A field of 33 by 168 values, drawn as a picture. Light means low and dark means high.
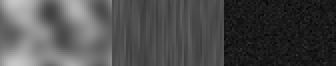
It is made of 1 by 3 panels. Panel 1,1: middling, smooth, strong in contrast. Panel 1,2: high, streaked downward, faint in contrast. Panel 1,3: very high, fine-grained, faint in contrast.
